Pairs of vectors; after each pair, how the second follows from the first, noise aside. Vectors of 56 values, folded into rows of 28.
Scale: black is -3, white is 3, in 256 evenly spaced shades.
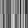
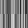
copied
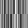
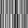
negated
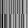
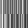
negated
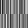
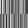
negated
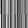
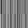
shrunk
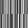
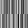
negated
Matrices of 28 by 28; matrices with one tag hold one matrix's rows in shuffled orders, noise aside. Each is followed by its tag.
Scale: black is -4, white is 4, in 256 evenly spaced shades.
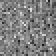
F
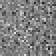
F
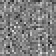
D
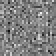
D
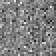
F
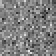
F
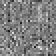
D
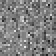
F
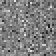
F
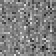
F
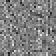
D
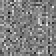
D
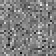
D
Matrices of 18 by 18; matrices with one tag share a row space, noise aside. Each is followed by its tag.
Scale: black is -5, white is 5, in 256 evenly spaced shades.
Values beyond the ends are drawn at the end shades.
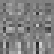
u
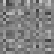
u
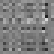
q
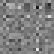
u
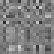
u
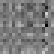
q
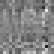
q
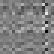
q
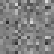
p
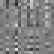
p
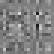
u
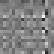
q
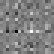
p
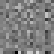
p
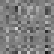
p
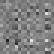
p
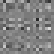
u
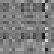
q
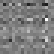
q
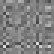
u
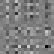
p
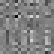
p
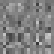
u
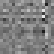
q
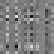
p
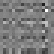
q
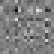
p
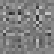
u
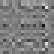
q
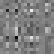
p
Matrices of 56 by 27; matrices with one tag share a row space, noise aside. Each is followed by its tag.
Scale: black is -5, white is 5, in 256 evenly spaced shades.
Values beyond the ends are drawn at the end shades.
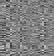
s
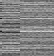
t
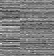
t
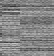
t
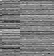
t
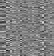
s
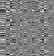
s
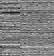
t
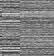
t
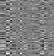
s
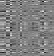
s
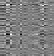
s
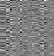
s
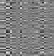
s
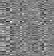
s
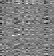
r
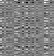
r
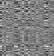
r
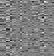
s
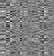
s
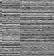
t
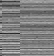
t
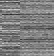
t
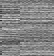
t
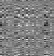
r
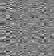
s
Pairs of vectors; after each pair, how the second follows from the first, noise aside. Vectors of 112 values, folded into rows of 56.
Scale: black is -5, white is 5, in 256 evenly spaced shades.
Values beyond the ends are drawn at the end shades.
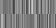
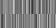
negated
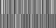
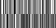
scaled up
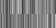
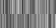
copied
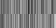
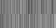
shrunk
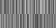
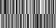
scaled up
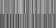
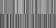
copied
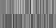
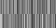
shuffled
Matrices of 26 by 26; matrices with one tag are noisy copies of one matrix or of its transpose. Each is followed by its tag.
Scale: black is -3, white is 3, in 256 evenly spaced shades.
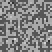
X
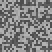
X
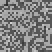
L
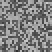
X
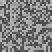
L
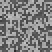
X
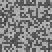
X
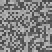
L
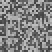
X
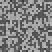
X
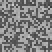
X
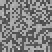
L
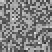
L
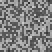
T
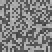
L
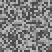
T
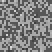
T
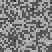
T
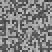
X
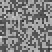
X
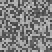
T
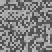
L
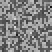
X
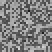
L
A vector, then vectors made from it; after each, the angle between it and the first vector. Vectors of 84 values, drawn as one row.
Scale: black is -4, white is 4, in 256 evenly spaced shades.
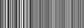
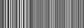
nearly parallel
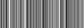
orthogonal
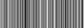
partly opposed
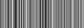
partly aligned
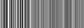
nearly opposite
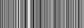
orthogonal
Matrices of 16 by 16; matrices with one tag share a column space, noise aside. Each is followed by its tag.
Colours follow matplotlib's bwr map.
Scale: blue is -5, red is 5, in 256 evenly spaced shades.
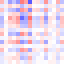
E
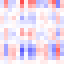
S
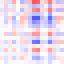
E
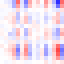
S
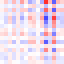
E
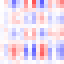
S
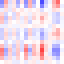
S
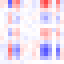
S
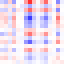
E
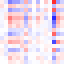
E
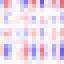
S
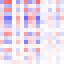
E
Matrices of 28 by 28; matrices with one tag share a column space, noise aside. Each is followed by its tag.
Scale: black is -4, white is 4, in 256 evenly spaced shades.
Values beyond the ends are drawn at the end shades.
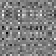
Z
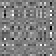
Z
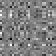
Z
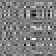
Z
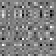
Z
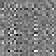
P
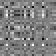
Z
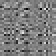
P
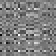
P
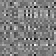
Z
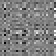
P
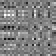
Z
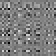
P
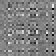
P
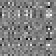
Z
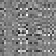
P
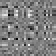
Z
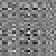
P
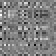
Z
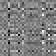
P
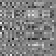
Z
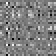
Z
